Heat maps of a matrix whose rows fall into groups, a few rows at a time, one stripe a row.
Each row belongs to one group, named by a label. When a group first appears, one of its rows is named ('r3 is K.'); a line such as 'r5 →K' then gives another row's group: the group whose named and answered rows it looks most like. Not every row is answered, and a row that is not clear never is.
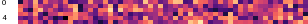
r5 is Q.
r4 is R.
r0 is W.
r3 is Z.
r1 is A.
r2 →A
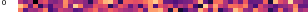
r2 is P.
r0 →P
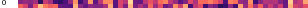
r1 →A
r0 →R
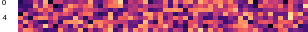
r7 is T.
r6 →P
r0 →R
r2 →W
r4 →A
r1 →R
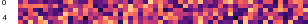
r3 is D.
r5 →P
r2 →D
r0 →Q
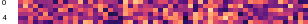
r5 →D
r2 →T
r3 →W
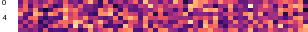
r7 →R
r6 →D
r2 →Z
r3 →A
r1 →Q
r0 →W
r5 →Z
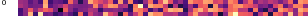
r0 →R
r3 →P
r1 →P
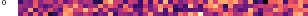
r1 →Z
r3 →Q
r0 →R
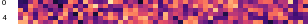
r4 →T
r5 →A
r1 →W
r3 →T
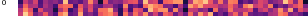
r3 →T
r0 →W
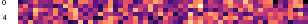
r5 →T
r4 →R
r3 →Z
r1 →Q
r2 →A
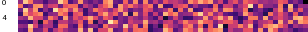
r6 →T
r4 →D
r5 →R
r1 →A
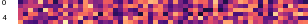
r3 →D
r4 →T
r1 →D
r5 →D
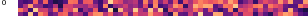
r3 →P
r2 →A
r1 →W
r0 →R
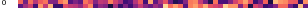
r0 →P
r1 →W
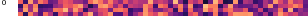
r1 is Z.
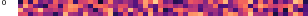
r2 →A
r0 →Q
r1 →Z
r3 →Q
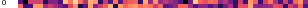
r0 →D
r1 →A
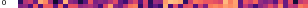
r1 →R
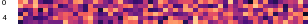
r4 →D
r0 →Z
